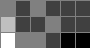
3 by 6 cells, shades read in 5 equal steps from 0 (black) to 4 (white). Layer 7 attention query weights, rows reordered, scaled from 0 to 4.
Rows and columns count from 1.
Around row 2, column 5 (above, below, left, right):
1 0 2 1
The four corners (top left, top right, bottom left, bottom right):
2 1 4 0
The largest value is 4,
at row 3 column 1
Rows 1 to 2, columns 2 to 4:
1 2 1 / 1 1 2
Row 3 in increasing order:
0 0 1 2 2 4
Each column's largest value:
4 2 2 2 1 1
